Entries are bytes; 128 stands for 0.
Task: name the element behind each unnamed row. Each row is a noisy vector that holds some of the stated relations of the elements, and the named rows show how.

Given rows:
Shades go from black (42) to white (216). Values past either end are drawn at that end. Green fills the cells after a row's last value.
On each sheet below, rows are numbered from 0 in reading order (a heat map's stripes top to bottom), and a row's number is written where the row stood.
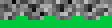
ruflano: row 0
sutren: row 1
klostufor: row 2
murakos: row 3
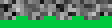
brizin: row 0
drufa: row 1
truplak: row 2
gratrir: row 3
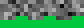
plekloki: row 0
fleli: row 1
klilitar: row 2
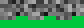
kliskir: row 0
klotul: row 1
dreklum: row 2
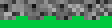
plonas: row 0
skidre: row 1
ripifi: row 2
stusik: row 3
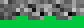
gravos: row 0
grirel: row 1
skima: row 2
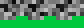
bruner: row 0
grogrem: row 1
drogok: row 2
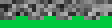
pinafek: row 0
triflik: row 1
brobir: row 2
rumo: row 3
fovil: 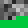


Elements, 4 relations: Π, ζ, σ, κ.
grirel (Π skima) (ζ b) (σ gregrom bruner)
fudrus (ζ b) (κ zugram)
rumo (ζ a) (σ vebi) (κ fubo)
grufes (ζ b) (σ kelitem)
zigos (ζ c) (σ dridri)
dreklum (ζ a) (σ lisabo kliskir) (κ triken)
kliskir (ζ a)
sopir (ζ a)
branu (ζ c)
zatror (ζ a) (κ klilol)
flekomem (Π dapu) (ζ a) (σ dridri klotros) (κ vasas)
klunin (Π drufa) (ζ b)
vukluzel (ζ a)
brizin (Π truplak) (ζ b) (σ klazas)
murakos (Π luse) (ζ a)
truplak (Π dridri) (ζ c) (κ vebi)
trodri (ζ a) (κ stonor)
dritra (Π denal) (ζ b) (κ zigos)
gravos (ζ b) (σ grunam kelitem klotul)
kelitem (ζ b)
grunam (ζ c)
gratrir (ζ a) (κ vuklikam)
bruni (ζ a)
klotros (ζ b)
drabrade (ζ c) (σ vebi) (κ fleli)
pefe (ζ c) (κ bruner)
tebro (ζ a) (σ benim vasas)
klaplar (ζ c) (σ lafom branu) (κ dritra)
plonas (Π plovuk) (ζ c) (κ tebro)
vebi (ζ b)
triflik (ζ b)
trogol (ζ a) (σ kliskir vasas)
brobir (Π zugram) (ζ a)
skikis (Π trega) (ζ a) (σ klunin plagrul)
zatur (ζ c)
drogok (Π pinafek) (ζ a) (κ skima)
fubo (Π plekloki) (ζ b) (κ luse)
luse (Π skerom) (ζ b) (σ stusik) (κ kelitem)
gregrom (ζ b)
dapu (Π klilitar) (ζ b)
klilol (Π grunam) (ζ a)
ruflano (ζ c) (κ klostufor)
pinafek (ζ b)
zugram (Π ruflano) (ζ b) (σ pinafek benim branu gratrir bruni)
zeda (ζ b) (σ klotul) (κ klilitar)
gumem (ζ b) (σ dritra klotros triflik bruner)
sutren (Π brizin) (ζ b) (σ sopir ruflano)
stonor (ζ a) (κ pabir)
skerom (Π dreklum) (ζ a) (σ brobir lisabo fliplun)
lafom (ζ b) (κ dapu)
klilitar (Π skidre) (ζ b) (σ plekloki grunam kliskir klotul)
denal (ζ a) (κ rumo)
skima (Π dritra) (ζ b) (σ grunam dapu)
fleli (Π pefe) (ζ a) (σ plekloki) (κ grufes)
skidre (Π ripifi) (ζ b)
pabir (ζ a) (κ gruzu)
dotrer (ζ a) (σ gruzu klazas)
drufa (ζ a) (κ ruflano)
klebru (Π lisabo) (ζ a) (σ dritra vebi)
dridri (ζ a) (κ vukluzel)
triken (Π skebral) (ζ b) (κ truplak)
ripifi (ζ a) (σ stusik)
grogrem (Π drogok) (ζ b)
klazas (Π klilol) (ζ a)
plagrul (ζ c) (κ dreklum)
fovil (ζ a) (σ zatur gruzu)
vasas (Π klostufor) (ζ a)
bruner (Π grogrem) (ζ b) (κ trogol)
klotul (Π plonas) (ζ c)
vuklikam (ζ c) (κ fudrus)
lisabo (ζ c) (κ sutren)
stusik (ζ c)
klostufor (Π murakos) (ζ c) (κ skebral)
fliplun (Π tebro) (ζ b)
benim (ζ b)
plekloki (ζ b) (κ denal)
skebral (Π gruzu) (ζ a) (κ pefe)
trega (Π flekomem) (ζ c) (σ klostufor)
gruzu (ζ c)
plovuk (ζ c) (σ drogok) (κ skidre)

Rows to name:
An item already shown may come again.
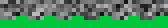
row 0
klotul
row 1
fubo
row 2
kelitem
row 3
tebro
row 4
klazas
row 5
pinafek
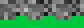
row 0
zeda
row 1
grunam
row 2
kliskir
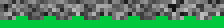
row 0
klunin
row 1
trogol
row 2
zigos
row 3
klaplar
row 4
lisabo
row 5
trogol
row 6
grogrem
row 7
dridri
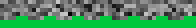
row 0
fleli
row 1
skerom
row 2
dritra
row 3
triken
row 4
zugram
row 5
rumo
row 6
gumem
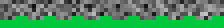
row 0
vukluzel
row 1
vebi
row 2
grunam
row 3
vasas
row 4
skidre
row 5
flekomem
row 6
plagrul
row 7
denal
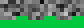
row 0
klotul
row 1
pefe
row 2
vasas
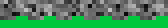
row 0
klilitar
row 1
klebru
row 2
kliskir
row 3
dapu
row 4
trega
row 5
skikis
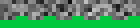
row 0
plovuk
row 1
plekloki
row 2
skebral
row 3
luse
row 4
klilol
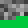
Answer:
drabrade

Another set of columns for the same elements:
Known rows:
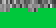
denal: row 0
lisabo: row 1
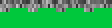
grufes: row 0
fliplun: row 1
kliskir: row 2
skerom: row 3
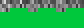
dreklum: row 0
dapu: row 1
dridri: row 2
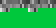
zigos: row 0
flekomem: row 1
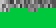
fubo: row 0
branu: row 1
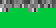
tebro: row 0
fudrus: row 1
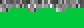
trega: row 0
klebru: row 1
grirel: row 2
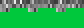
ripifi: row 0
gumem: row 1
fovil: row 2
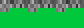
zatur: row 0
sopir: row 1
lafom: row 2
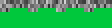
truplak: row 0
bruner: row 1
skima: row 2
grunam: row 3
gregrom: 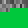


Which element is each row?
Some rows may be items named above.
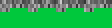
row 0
grogrem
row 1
klilol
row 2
pinafek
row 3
skerom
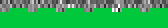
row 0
dritra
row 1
denal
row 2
brizin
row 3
pinafek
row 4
fleli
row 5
plonas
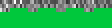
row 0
luse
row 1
kelitem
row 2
klunin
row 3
plonas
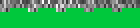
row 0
plovuk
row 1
luse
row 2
rumo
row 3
plonas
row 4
truplak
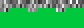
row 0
pefe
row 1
klazas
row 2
luse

